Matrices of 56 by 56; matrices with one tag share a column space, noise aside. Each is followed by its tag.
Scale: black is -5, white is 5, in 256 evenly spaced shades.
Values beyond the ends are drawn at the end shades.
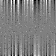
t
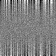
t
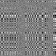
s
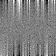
t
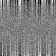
t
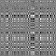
s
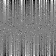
t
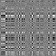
s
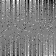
t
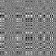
s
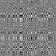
s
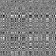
s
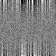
t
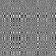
s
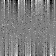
t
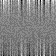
t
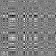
s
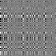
s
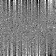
t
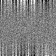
t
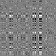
s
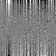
t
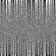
t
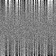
t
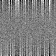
t
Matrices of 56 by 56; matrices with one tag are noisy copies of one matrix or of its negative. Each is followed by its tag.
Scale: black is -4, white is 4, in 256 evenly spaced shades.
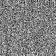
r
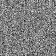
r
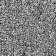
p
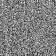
r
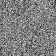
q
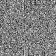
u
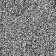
q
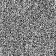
q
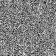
p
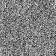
q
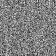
r
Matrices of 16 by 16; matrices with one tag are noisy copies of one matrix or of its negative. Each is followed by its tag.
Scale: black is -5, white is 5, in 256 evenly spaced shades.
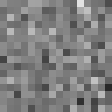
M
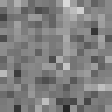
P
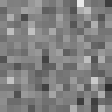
M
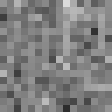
P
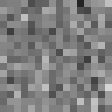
M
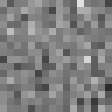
M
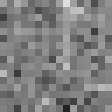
P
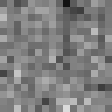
P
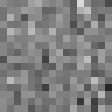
M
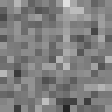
P
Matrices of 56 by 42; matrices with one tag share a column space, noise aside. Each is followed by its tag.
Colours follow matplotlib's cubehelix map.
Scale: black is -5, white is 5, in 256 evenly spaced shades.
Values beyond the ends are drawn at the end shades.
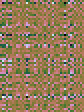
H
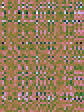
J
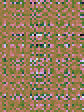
H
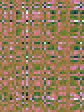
J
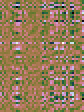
J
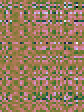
J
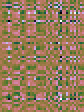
J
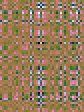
J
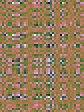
H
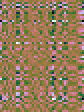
J
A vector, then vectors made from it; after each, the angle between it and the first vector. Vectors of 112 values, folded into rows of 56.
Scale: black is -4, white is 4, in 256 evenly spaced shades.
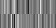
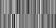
nearly parallel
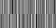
orthogonal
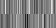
orthogonal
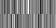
nearly opposite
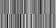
partly opposed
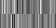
nearly parallel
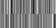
orthogonal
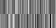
partly opposed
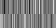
partly opposed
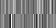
partly aligned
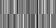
partly aligned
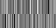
partly aligned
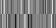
orthogonal
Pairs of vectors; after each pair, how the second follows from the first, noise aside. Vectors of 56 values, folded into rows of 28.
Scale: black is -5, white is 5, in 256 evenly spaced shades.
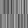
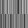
shuffled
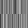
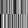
scaled up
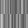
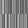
shuffled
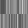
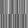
shuffled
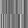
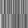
shuffled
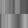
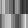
scaled up
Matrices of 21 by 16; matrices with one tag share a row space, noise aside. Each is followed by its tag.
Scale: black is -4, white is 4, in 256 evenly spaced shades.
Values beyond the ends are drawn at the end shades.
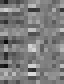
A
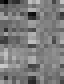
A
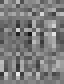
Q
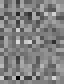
Q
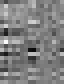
A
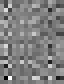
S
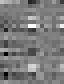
A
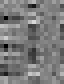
A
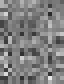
S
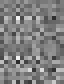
Q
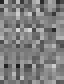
Q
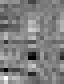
A
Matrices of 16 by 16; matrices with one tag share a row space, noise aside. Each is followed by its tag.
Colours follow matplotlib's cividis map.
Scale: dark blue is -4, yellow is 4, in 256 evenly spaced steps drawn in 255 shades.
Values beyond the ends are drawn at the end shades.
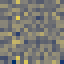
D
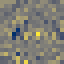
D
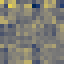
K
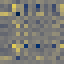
D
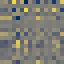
D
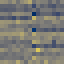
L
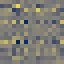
D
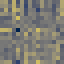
D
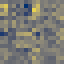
K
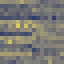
L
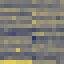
L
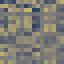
K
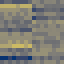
L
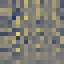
D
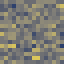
K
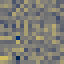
D
